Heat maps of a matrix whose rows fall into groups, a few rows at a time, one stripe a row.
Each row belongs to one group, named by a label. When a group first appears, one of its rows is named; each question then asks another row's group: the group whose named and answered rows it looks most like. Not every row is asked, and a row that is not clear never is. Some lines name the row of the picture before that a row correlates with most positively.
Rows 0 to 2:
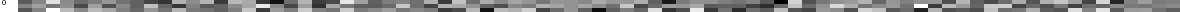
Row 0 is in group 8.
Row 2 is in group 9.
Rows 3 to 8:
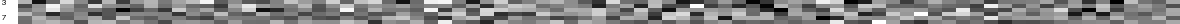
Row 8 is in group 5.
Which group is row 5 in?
8
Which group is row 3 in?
5
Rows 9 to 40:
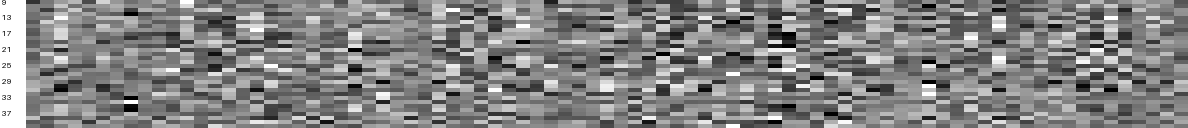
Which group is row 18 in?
8
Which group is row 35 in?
8
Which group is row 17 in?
8
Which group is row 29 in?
5
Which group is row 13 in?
9
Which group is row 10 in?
9
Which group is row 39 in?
9
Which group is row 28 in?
8
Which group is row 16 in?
9
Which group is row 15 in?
9
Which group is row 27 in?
5
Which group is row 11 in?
5
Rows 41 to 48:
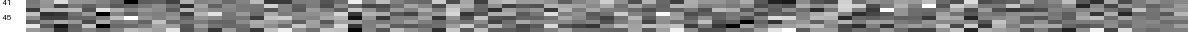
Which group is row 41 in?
8
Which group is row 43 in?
5
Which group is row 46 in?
9
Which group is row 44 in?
5
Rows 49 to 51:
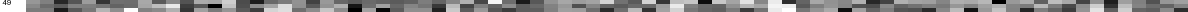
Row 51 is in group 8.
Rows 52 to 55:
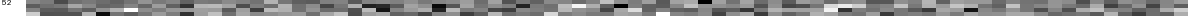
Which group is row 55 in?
5
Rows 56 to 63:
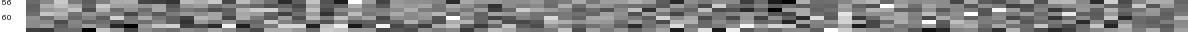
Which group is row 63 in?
5
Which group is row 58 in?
9
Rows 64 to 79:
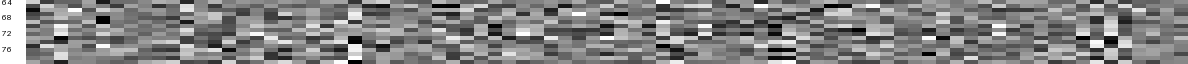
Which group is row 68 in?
8
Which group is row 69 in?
5
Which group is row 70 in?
9
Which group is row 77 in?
9
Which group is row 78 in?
8
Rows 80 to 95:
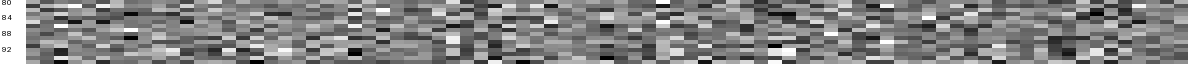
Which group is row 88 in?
5
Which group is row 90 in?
5
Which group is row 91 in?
9
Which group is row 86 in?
9
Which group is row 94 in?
9
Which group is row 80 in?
5
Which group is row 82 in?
5
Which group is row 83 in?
8
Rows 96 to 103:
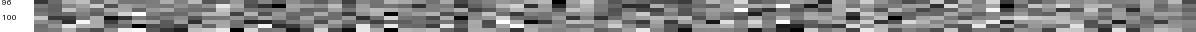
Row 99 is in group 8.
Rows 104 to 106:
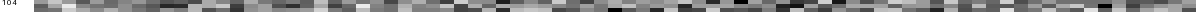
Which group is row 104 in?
5
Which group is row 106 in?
9
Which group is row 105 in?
8
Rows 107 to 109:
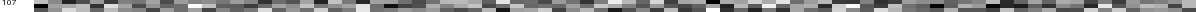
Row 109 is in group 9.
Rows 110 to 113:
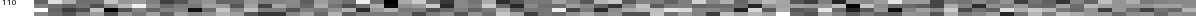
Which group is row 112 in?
5
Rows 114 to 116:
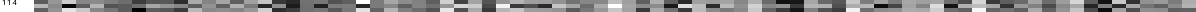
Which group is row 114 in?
8
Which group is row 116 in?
8
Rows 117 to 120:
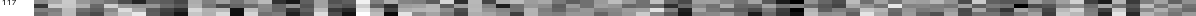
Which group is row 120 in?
8
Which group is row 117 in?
8
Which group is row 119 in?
8
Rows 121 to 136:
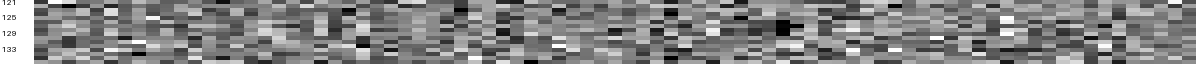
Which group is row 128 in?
9
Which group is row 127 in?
8
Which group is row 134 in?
8
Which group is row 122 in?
5
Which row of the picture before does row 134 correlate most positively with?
117
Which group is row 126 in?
9
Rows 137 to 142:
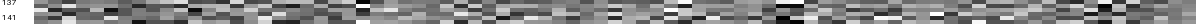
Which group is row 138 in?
8
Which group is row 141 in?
9
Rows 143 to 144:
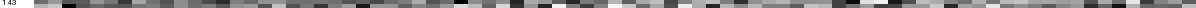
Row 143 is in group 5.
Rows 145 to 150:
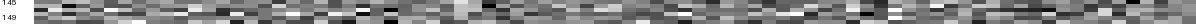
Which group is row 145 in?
5
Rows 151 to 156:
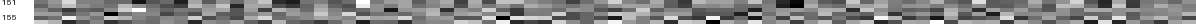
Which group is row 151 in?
8
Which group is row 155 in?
9
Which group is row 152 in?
8
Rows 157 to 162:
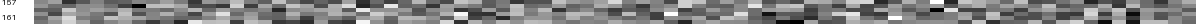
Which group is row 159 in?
9
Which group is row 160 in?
5
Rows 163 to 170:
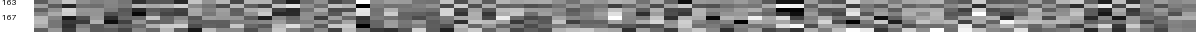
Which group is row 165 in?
8
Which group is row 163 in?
8
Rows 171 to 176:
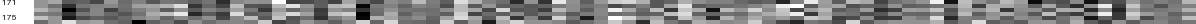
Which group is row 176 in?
8
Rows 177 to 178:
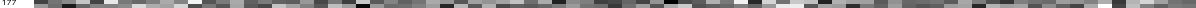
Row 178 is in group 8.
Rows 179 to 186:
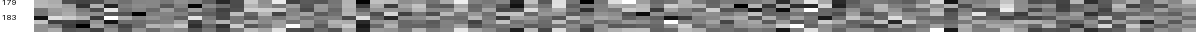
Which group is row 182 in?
8
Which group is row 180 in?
5
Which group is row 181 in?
9
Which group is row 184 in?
5
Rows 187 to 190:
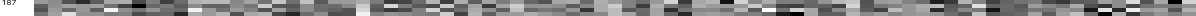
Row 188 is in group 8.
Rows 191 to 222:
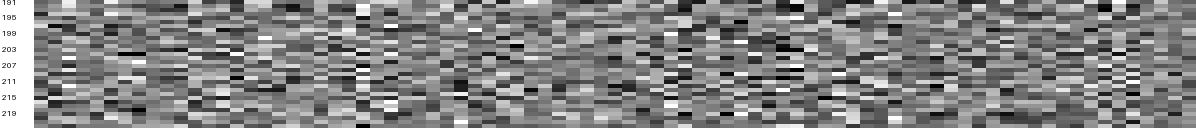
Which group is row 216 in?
5
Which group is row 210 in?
8
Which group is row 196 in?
5
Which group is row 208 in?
8
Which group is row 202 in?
9
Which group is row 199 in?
5
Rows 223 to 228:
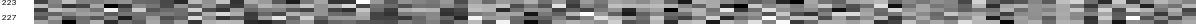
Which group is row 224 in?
5
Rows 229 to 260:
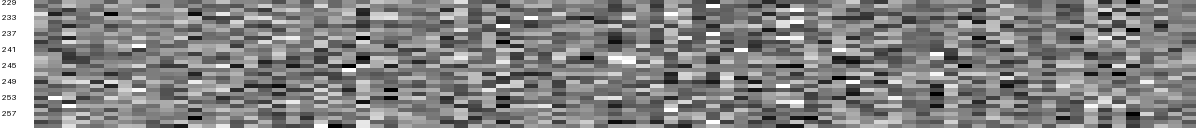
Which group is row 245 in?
8
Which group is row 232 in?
5
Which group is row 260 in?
8
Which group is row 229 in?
5
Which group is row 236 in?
5
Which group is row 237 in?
9
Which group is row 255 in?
9
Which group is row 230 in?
9
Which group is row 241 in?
5
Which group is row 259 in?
9
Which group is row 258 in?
5
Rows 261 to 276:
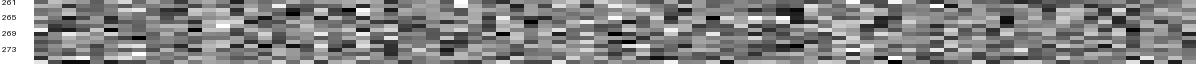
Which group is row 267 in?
5
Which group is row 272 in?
8
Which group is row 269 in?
9
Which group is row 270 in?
8
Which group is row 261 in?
5
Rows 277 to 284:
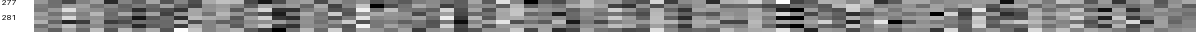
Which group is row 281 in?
8
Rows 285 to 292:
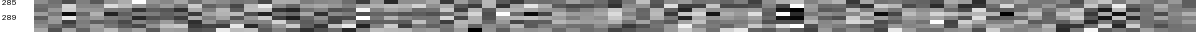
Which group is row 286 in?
9
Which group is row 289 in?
8
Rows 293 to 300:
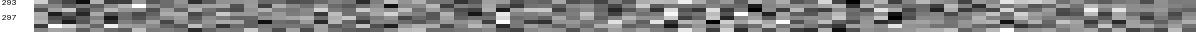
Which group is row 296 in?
5
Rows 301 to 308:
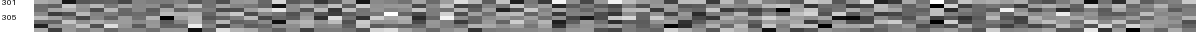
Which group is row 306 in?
9
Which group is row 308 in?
5
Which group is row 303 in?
9
